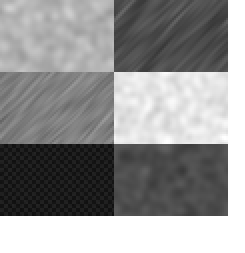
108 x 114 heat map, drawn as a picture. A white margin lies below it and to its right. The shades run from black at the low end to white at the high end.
It is made of 3 by 2 panels. Panel 1,1: high, blotchy, faint in contrast. Panel 1,2: low, slanting up to the right, faint in contrast. Panel 2,1: middling, slanting up to the right, faint in contrast. Panel 2,2: very high, blotchy, faint in contrast. Panel 3,1: very low, checkered, faint in contrast. Panel 3,2: low, blotchy, faint in contrast.
